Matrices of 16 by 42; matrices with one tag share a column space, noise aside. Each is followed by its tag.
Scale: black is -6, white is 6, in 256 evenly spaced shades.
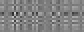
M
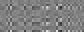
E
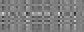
M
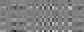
E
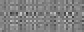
M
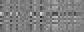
M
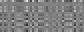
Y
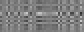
M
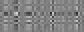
M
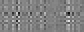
M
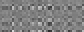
E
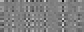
Y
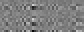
E
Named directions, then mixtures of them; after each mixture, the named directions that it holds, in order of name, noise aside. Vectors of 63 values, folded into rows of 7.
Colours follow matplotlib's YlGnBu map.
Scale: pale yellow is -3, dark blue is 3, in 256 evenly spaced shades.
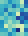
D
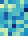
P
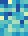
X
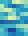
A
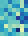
D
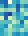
X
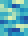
A, D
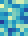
A, D, P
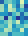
D, P, X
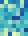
A, D, P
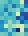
D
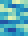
A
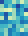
A, P, X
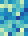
D, P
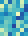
D, P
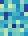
P, X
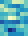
A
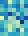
D, X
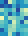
P, X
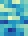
A
